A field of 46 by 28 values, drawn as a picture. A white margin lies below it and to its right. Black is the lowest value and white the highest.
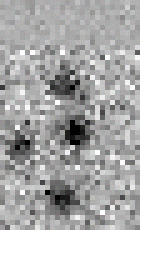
A horizontal seam about 20% of the way down splits the table, and the top part is calmer. There are four dips. Neither half mirrors the other. No single row or column stands out from its neighbours. The centre is the ninth with the lowest average. The values are skewed, with a long tail toward low values.
